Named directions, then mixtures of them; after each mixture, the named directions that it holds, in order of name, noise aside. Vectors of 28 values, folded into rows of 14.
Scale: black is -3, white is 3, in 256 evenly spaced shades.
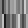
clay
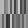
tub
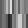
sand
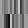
clay, tub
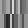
clay, tub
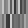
tub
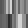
sand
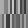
tub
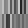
tub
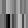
clay, sand, tub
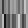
clay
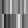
clay, sand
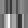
clay, sand, tub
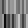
clay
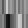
clay, sand, tub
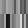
sand, tub
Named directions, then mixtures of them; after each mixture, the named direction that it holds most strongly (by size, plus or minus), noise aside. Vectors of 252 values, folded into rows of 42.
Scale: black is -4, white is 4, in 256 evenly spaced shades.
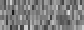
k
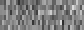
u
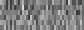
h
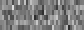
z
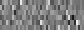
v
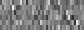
v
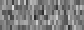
z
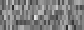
z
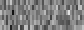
k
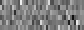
v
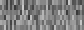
h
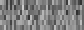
h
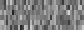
k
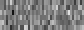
k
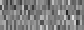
h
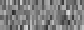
k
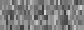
z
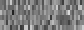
k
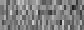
u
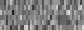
k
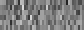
h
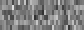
z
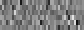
v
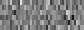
v
